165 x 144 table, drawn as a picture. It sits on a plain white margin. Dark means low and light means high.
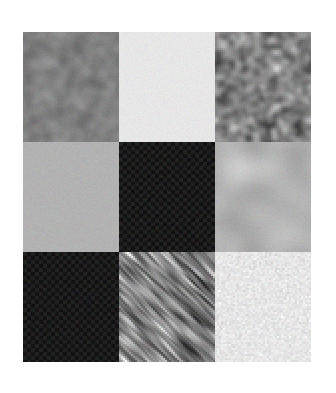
The table splits into 3 rows of 3 panels. Panel 1,1: middling, blotchy, faint in contrast. Panel 1,2: very high, flat. Panel 1,3: middling, blotchy. Panel 2,1: high, flat. Panel 2,2: very low, checkered, faint in contrast. Panel 2,3: high, smooth, faint in contrast. Panel 3,1: very low, checkered, faint in contrast. Panel 3,2: middling, slanting down to the right, strong in contrast. Panel 3,3: very high, fine-grained, faint in contrast.
